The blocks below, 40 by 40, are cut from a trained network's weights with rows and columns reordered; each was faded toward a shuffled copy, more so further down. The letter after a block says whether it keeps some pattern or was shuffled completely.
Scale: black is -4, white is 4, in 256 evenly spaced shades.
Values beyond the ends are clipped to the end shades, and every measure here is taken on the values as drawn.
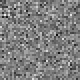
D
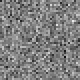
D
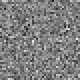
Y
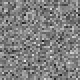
D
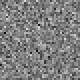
Y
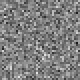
D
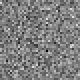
D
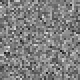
Y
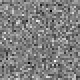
Y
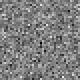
Y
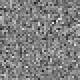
Y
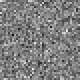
Y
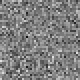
D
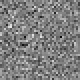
D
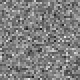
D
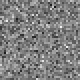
Y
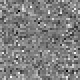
D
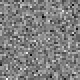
Y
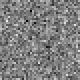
Y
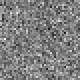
Y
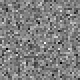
Y
